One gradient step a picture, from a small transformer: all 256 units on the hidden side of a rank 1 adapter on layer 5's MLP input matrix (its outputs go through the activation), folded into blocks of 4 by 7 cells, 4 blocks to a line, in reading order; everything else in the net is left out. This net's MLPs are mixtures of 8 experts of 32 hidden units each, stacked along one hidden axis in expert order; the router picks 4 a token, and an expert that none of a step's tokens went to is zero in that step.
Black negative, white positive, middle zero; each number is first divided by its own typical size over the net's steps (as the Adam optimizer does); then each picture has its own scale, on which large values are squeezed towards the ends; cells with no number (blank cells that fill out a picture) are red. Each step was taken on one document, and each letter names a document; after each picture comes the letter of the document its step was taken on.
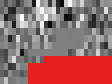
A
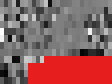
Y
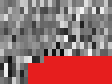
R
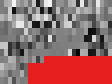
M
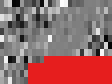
Y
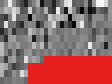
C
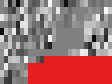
A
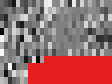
Y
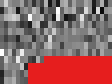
C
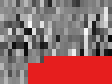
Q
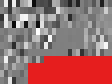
A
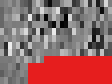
C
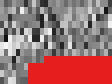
Q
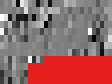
Y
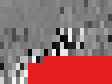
R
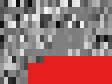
M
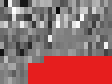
C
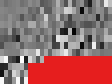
R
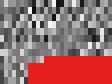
M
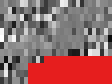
Y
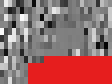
A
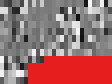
R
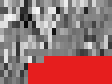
M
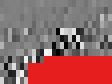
R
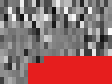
M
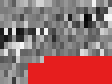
Q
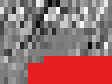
C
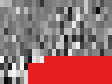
R
